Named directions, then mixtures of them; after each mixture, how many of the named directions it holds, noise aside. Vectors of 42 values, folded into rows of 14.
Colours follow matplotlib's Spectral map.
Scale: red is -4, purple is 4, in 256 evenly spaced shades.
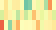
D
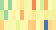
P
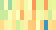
one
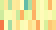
two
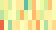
two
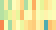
two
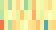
two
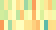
two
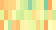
two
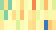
one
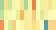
two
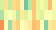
two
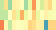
two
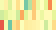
two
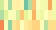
two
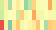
two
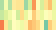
two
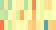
two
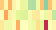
two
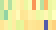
one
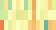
two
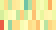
two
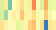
one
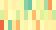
one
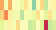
one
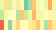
two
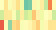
one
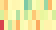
one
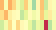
one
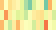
two
